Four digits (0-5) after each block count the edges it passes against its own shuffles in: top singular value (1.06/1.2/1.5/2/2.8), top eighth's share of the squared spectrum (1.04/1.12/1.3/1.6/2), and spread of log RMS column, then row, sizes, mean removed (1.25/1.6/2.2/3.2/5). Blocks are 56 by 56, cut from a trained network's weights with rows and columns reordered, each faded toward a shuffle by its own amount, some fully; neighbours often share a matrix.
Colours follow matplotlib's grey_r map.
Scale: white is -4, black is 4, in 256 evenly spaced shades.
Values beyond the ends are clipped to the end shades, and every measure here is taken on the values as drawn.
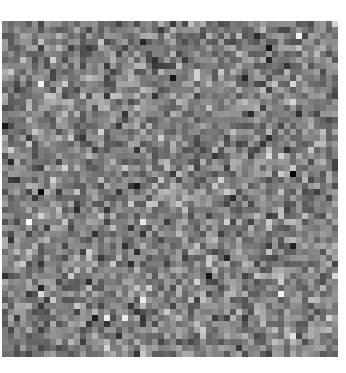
0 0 0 0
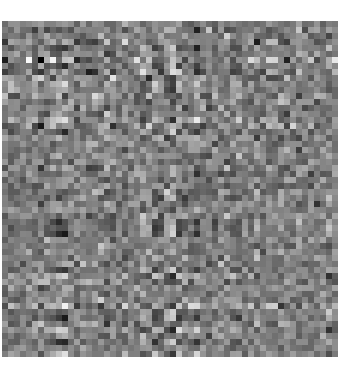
4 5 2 2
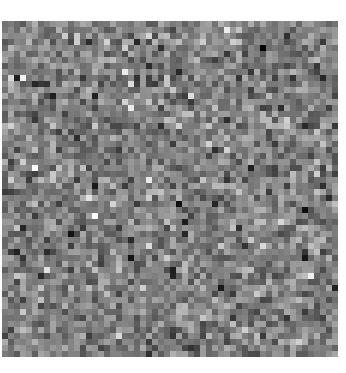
1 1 0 0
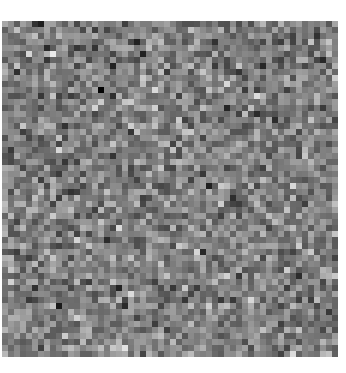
2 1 0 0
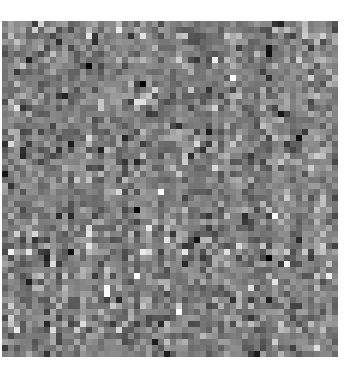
2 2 0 1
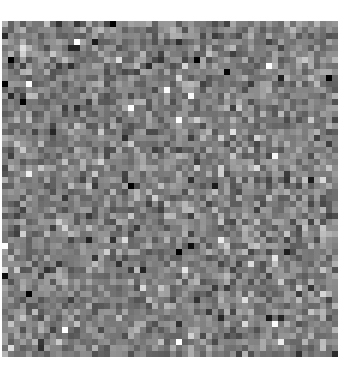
1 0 0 0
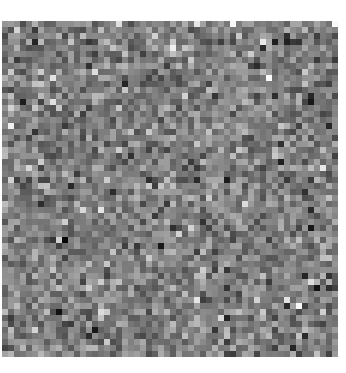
0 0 0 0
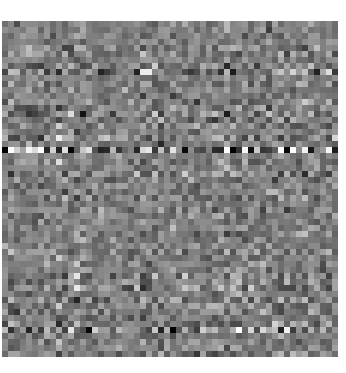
4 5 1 3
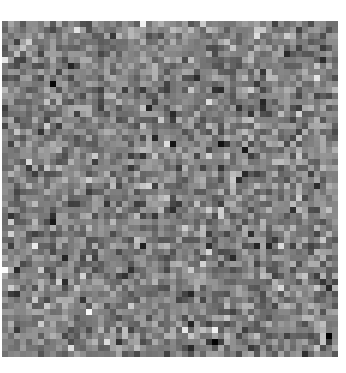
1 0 0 0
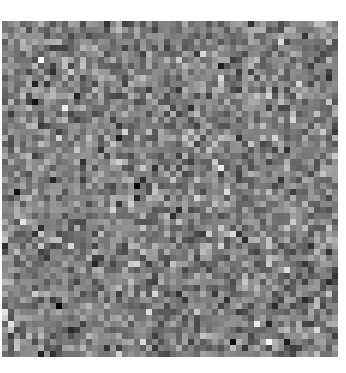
0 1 0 0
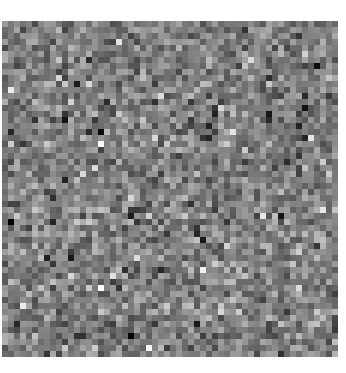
1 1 0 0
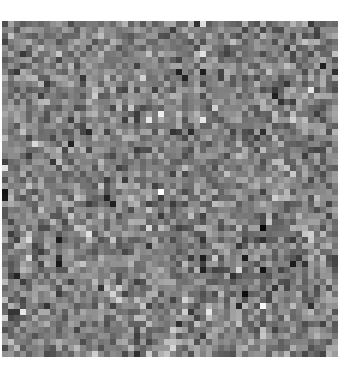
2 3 1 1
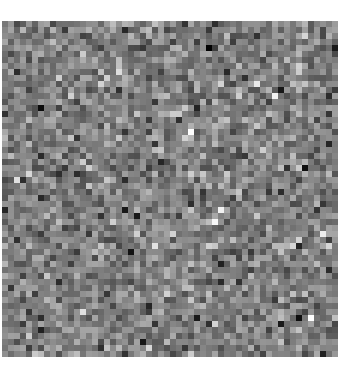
1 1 0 0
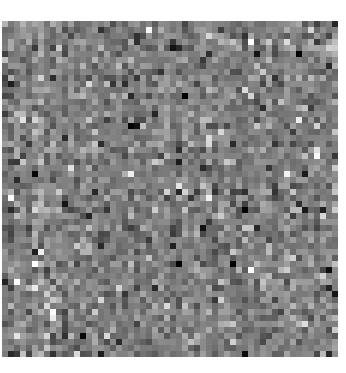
2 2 0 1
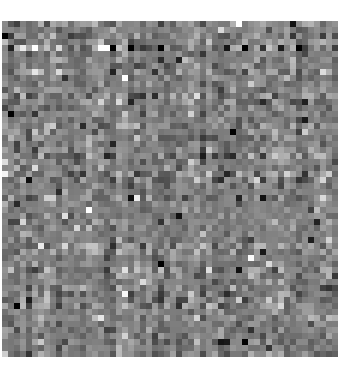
3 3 0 2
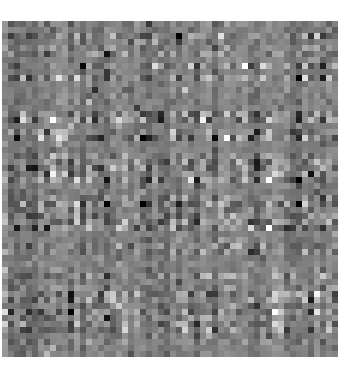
4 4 0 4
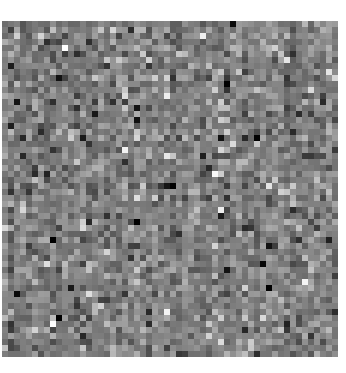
1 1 0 0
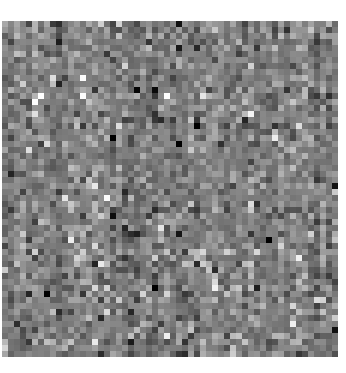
2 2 0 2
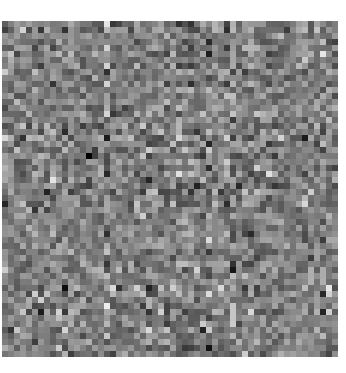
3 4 2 2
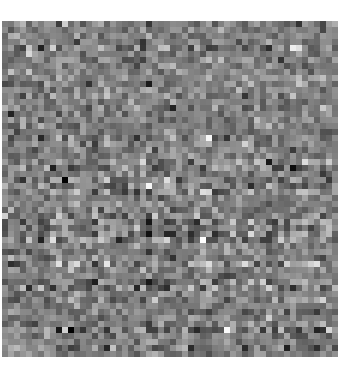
3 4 1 3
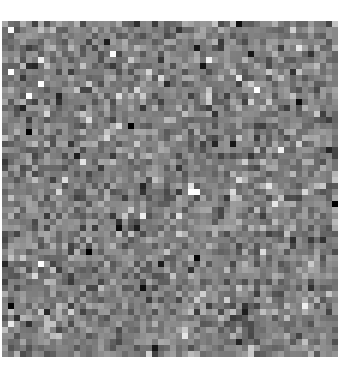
1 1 0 0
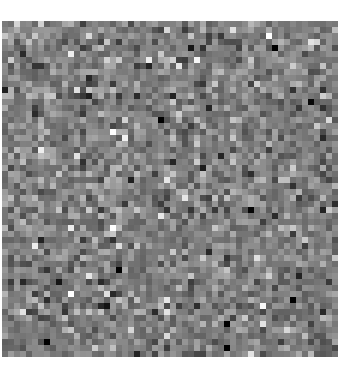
2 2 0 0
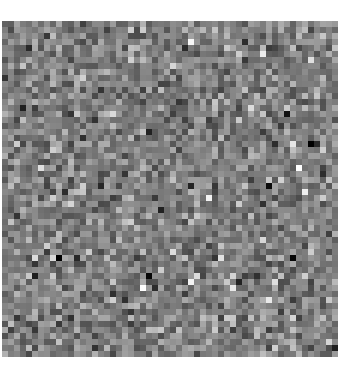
2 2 0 1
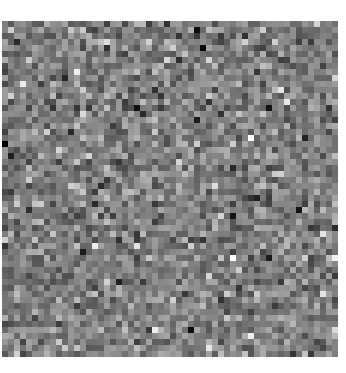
1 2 0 0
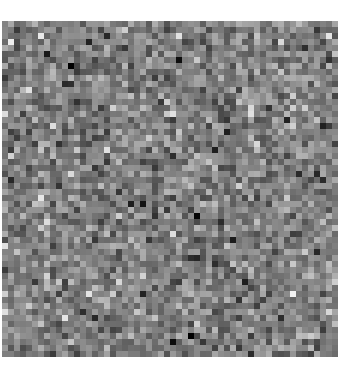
0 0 0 0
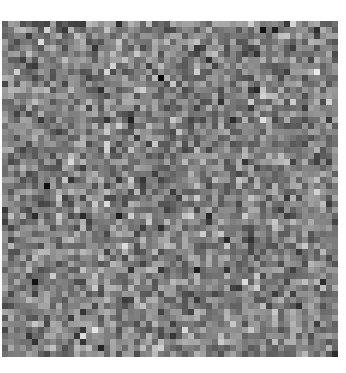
2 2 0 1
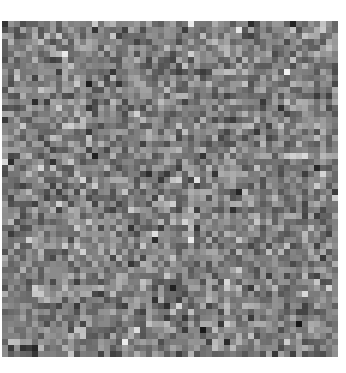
1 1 0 0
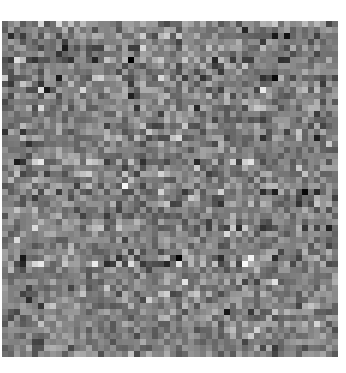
3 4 1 2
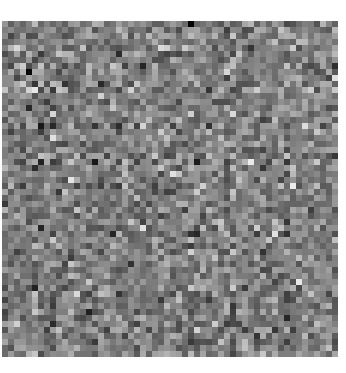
3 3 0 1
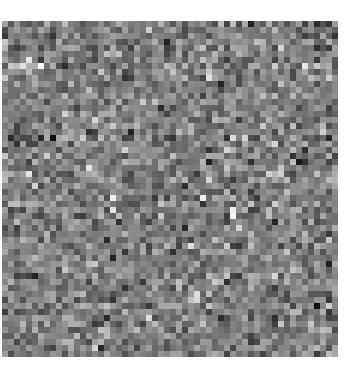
3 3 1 1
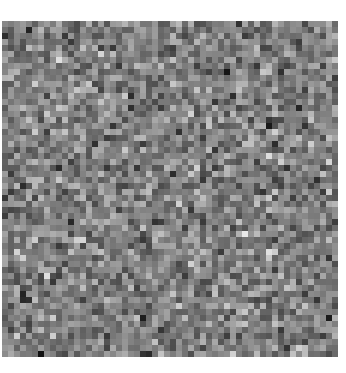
0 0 0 0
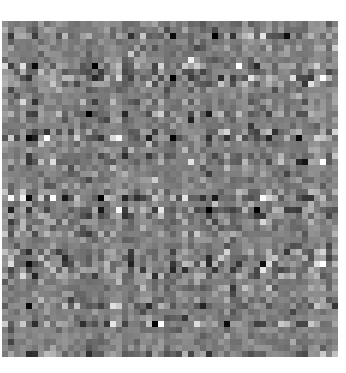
3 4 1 3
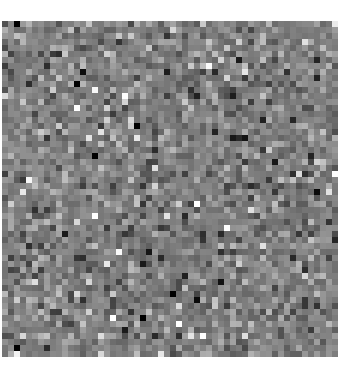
0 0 0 0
